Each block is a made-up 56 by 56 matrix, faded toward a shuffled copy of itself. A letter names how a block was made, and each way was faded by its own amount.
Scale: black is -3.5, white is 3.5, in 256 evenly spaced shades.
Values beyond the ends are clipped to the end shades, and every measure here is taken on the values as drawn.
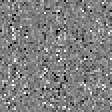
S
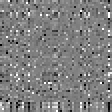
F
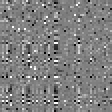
F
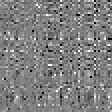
F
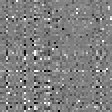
F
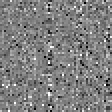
S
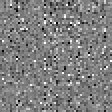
S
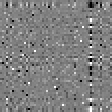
F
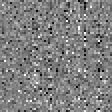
S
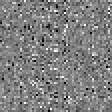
S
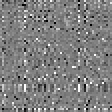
F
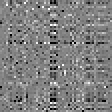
F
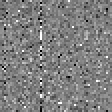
S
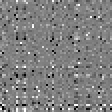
F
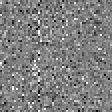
S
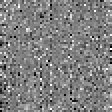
S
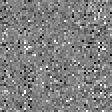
S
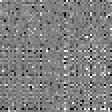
F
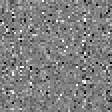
S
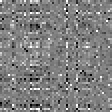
F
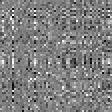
F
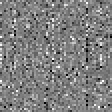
S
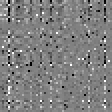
F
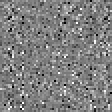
S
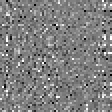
S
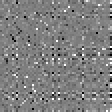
F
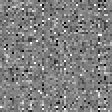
S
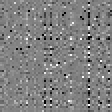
F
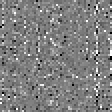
S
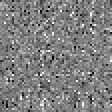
S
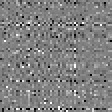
F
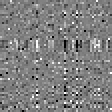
F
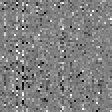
S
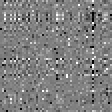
F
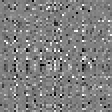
F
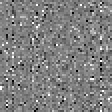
S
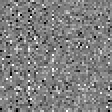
S
